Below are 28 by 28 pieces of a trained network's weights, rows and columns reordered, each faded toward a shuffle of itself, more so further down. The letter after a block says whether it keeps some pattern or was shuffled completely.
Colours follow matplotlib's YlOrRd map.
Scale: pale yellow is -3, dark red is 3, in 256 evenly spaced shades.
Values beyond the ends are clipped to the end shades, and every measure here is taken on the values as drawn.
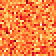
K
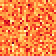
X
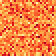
X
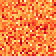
K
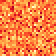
K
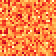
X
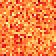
K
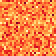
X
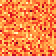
K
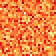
K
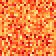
X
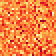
X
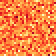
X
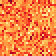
X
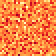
K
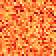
K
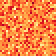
K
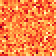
K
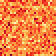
X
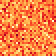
K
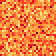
K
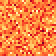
K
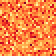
K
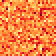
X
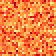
K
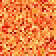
K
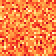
X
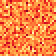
K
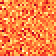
X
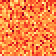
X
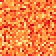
K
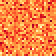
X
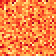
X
